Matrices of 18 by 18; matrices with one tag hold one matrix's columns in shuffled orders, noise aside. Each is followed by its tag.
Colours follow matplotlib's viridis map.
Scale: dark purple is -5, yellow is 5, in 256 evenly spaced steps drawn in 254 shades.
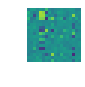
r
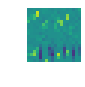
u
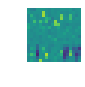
u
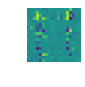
r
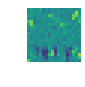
u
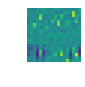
u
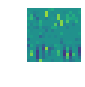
u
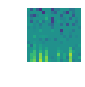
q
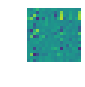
r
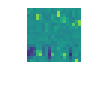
u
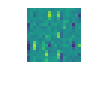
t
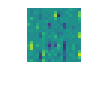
t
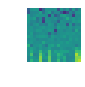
q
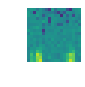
q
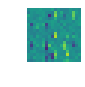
t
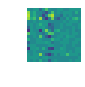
r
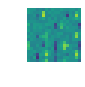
t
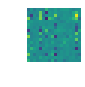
r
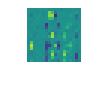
t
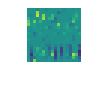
u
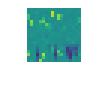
u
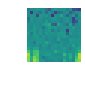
q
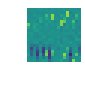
u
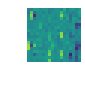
t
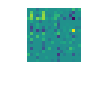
r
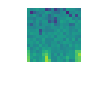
q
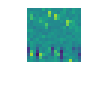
u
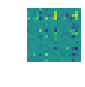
r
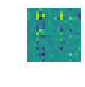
r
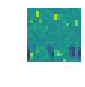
u
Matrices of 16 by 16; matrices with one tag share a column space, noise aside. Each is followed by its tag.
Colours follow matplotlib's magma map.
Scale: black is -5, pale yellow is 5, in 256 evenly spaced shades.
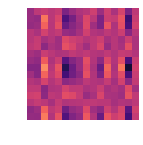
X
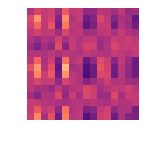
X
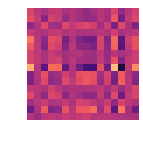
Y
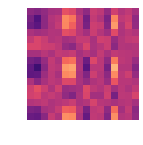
X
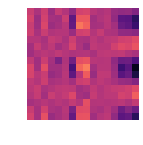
X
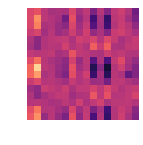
X
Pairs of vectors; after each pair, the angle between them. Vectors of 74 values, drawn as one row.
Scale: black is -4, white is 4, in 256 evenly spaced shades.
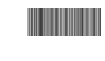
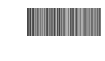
partly opposed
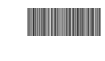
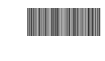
partly aligned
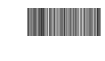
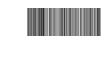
nearly parallel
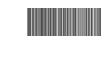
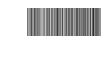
nearly opposite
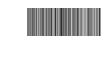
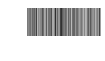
nearly parallel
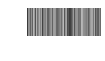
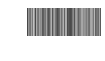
nearly parallel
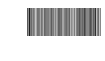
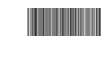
nearly opposite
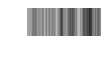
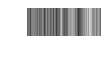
nearly opposite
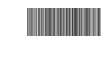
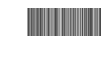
partly opposed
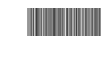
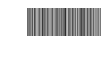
nearly opposite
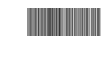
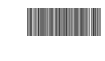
partly aligned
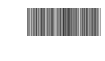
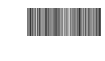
nearly opposite
